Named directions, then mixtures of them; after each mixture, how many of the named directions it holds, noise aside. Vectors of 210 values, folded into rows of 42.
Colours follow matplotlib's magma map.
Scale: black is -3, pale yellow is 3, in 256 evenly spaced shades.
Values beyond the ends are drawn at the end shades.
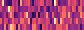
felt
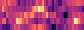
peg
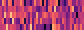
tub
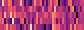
one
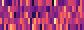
one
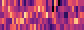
three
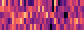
three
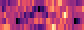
one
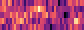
two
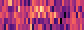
three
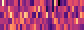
three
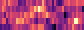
one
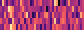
two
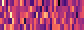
two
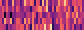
one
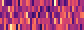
one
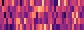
three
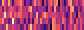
one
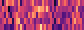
three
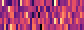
one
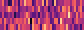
two
